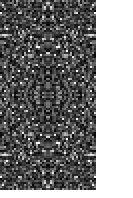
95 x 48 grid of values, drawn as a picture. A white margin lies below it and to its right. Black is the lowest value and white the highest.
Stripes: none. Slope: none. Histogram: skewed, a long tail of high values. Mirror symmetry: left to right and top to bottom. Seam: none. Odd rows or columns: none. Grain: fine.
